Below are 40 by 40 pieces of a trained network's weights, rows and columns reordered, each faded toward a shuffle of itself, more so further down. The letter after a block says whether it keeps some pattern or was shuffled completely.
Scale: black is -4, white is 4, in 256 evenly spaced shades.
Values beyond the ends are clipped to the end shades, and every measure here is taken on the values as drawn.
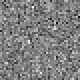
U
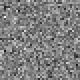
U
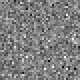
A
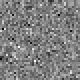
U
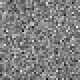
A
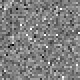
U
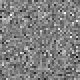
A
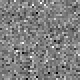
U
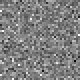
U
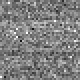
A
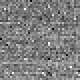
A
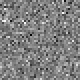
A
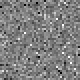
A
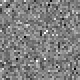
U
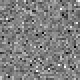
U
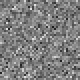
U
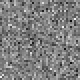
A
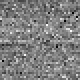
A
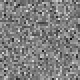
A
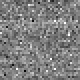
A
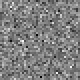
U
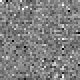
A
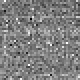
A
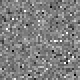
U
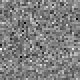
U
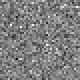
U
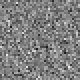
U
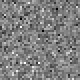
U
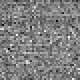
A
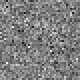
U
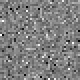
U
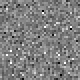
U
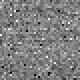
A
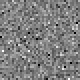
U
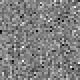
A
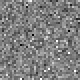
U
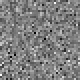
U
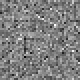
U
